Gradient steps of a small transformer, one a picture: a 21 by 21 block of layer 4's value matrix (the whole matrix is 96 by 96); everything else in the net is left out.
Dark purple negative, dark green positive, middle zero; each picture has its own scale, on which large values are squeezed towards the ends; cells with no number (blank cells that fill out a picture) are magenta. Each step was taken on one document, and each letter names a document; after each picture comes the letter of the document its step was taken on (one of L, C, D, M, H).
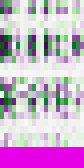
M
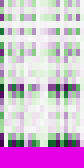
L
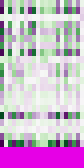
L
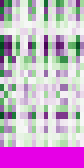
M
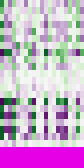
M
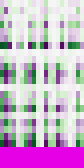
M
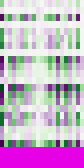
L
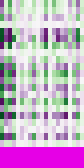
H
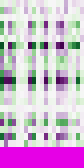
M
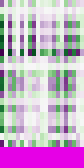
L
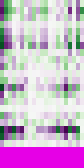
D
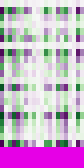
L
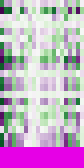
D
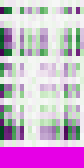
D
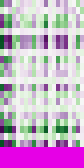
M
